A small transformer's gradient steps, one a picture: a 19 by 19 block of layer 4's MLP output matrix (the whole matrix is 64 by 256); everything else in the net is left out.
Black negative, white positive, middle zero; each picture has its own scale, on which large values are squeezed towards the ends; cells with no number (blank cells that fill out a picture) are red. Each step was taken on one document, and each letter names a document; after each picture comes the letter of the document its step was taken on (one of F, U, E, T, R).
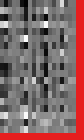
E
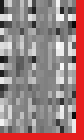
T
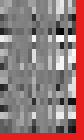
T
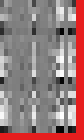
T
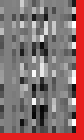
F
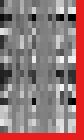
T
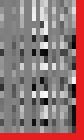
F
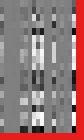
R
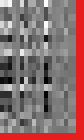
E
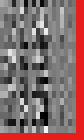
E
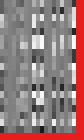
R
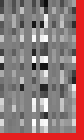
F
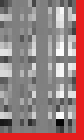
T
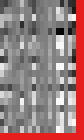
T
